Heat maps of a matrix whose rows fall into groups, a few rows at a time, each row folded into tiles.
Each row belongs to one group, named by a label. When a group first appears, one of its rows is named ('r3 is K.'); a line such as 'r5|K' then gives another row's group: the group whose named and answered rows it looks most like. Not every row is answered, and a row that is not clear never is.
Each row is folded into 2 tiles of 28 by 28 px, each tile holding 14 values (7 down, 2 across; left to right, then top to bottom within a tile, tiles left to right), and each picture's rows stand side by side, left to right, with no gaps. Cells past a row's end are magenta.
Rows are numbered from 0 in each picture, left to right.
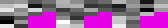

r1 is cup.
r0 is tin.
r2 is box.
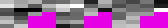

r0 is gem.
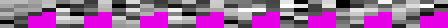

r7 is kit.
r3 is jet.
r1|jet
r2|box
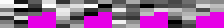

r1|kit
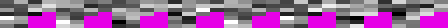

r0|jet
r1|cup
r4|cup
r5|jet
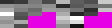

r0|kit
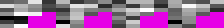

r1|tin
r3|tin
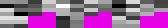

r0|jet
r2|box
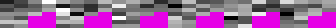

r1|jet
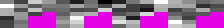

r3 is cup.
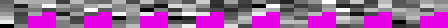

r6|jet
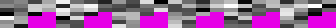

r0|jet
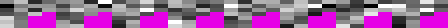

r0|box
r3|cup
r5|kit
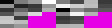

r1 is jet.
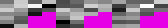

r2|tin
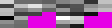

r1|jet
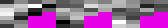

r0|kit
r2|cup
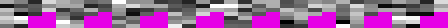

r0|jet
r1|cup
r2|gem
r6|tin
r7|jet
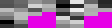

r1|box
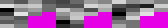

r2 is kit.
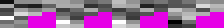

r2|cup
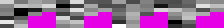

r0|gem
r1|box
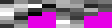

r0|kit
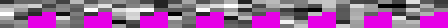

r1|jet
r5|gem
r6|tin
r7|box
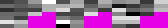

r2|jet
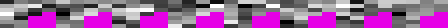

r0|kit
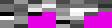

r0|jet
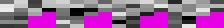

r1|gem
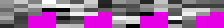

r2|jet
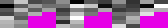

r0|box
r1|tin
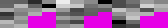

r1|gem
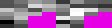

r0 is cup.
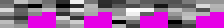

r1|box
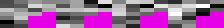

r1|tin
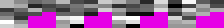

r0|cup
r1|jet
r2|jet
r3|box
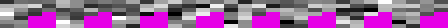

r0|kit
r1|cup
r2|jet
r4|tin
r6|gem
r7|tin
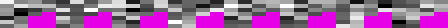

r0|gem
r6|tin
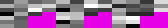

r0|jet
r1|tin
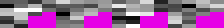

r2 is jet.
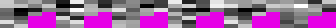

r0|gem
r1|box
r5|tin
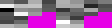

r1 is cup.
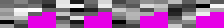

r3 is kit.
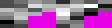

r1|kit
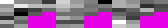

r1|gem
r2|cup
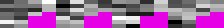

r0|gem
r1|box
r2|jet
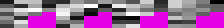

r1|kit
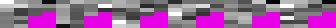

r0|gem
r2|cup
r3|kit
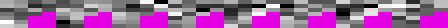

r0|cup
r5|box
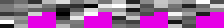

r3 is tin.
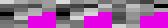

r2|tin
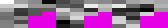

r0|gem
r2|gem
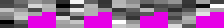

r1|box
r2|cup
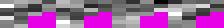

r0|gem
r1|cup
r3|kit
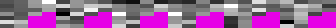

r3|kit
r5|tin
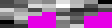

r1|gem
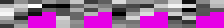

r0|kit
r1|box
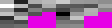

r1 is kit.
